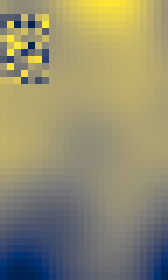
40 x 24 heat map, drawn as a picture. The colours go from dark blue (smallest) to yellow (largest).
The bottom left is the ninth with the lowest average. An odd patch, rougher than its surroundings, sits in the top left. The middle right is the calmest part. No regular stripes run through it. Values change most from cell to cell in the top left. The field climbs toward the top. Overall the values sit about 60% of the way up the scale.
